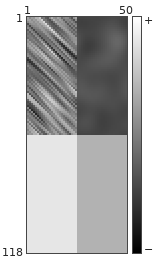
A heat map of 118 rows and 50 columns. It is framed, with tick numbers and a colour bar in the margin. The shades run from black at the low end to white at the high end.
The table splits into 2 rows of 2 panels. Panel 1,1: middling, slanting down to the right, strong in contrast. Panel 1,2: low, smooth, faint in contrast. Panel 2,1: very high, flat. Panel 2,2: high, flat.
